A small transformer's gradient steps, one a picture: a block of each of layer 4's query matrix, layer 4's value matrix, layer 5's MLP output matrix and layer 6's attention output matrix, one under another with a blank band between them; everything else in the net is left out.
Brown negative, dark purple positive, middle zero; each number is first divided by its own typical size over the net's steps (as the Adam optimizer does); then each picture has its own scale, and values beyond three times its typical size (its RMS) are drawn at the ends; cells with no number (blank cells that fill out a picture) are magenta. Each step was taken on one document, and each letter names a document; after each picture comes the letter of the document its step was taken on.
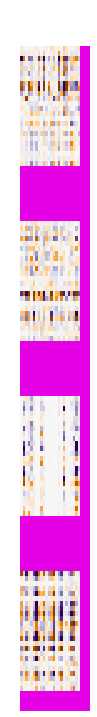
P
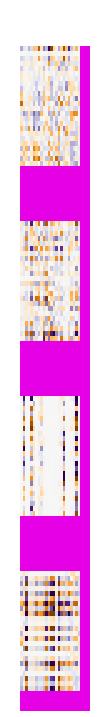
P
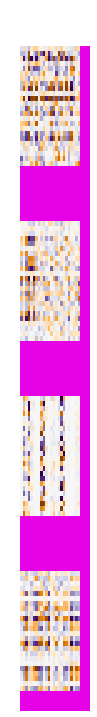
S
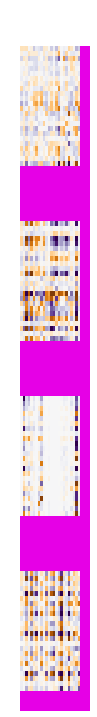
P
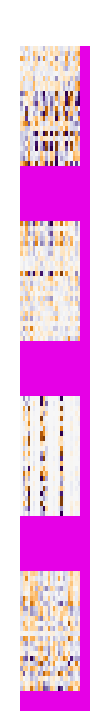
S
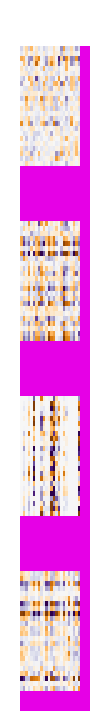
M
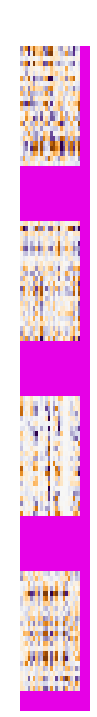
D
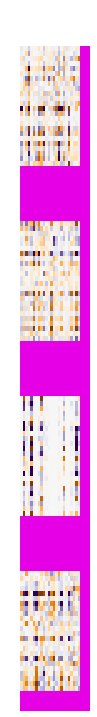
P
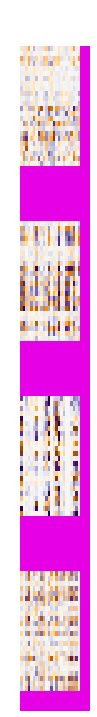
D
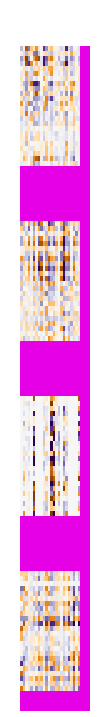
M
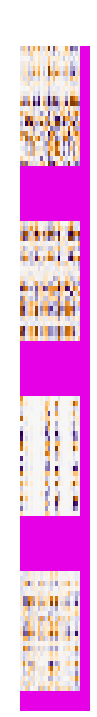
D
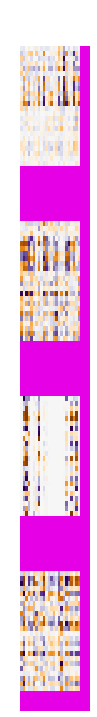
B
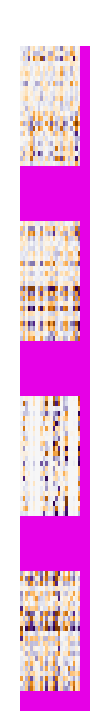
M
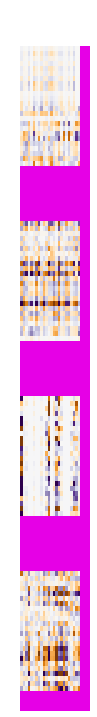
D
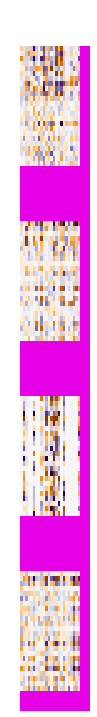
M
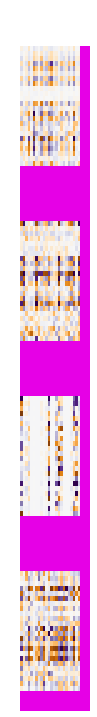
D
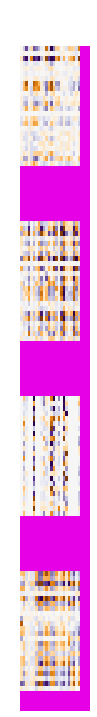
M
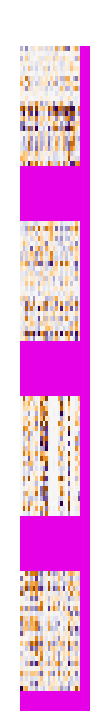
S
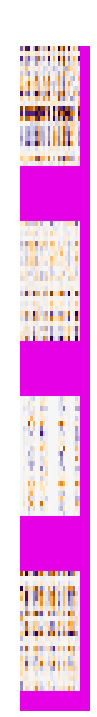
P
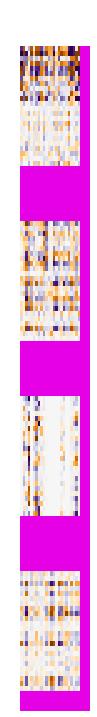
B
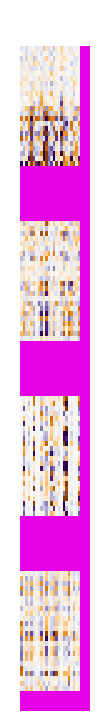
M
